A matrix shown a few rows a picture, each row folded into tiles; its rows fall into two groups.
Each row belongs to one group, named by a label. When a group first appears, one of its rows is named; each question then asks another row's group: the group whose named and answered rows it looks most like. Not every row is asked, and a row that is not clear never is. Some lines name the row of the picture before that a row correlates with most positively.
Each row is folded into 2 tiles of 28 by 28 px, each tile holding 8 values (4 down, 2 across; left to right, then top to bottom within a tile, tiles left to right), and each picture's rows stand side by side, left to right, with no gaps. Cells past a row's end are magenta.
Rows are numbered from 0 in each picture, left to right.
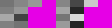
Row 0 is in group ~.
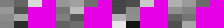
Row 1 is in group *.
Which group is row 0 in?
~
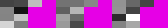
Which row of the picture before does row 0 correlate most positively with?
0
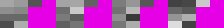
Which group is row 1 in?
*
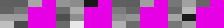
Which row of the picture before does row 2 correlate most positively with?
3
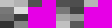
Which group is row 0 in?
*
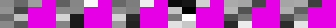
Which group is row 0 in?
~
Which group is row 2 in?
~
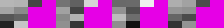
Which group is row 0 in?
*
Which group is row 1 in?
~
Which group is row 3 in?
*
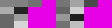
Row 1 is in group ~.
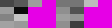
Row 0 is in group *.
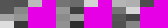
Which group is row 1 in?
~
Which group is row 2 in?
*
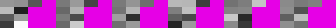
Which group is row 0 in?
*
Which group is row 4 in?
~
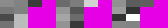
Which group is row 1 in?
~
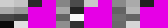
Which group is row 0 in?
*
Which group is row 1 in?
~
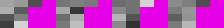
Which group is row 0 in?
*
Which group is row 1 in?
*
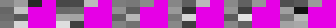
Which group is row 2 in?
~
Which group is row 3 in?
~
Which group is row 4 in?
~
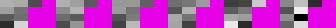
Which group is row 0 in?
*
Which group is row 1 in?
*
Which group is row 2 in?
*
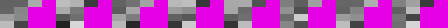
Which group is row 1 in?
*
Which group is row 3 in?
*
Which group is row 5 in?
~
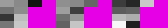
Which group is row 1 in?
*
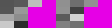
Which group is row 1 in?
~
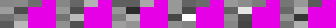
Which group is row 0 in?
*
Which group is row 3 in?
~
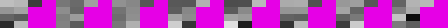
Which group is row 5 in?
*
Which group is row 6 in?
*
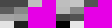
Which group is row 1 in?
*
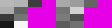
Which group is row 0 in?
*
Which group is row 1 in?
*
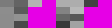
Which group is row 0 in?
~
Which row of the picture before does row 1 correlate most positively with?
1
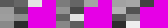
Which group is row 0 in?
~
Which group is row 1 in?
~
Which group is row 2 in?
*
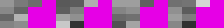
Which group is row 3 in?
~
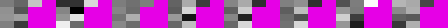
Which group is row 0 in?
~
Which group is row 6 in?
~
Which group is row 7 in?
*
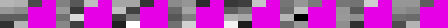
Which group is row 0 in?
*
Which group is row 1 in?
~
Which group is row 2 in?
*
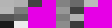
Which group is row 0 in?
*
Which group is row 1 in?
~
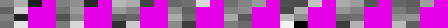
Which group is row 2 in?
*
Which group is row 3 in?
~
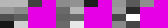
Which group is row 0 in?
*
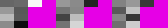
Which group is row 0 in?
~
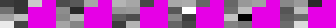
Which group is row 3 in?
*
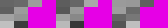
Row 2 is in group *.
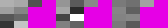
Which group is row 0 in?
*
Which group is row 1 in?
~
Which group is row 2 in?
~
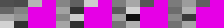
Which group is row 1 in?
~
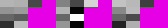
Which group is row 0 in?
*
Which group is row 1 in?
~
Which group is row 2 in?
*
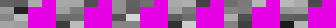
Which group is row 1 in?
*
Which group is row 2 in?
~
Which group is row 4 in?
~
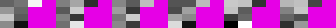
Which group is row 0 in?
~
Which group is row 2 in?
~
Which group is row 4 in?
*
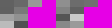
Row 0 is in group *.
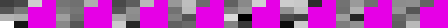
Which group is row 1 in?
~
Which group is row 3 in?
*
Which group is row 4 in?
~
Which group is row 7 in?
*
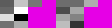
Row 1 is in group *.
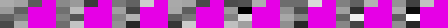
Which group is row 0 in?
*
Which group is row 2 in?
~
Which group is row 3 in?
*
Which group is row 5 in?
~
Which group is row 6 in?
~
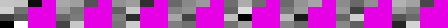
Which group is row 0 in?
*
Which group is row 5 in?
~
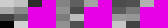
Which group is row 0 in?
*
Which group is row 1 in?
~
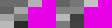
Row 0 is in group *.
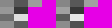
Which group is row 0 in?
~
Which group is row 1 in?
~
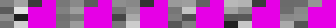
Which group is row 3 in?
*
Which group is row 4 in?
*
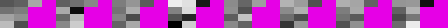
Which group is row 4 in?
~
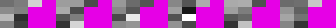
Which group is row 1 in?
*
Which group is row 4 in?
*
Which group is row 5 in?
~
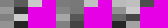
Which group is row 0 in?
~
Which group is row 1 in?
~
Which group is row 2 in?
*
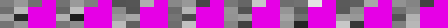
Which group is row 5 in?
~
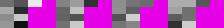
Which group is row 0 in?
~
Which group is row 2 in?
~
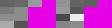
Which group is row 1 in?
~
